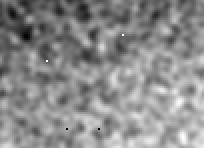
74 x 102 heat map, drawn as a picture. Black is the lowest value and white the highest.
The top left is the ninth with the lowest average. The ninth with the highest average is the bottom right. Four lone cells stand out: two far higher and two far lower than their neighbours. No regular stripes run through it. The field climbs toward the bottom right.
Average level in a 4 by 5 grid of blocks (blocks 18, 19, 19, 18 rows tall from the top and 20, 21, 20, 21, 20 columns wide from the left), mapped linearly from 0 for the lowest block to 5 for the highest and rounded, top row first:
01222 | 22233 | 33345 | 33455
